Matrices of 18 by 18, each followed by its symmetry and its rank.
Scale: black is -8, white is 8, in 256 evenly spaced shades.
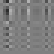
neither, rank one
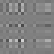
neither, rank one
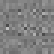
neither, rank three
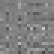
neither, rank three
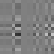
neither, rank one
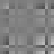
symmetric, rank one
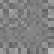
symmetric, rank three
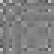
symmetric, rank two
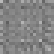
symmetric, rank three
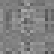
neither, rank three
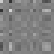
symmetric, rank two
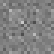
symmetric, rank three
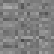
neither, rank three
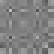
symmetric, rank two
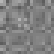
symmetric, rank two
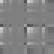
symmetric, rank one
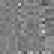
neither, rank three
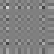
symmetric, rank one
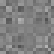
symmetric, rank two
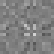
symmetric, rank three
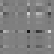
neither, rank one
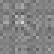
symmetric, rank three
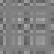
symmetric, rank one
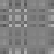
symmetric, rank one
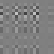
neither, rank one
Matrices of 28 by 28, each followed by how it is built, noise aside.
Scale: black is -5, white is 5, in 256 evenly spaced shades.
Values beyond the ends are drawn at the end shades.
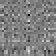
low rank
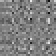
low rank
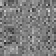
low rank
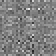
low rank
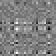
low rank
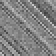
Toeplitz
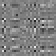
low rank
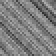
Toeplitz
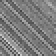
Toeplitz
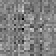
low rank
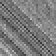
Toeplitz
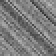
Toeplitz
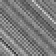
Toeplitz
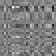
low rank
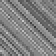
Toeplitz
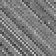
Toeplitz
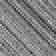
Toeplitz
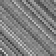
Toeplitz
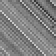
Toeplitz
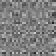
low rank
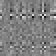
low rank
